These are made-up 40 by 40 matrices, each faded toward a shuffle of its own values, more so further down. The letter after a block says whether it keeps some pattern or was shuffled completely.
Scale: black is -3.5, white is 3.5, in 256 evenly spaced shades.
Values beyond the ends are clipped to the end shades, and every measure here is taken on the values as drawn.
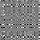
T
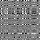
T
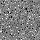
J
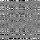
T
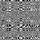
T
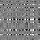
T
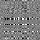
T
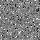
J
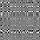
T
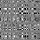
T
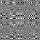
T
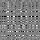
T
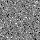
J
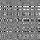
T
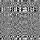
T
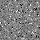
J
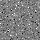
J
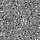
J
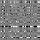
T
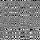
T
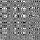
T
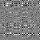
T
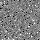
J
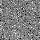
J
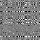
T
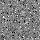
J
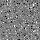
J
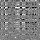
T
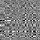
T
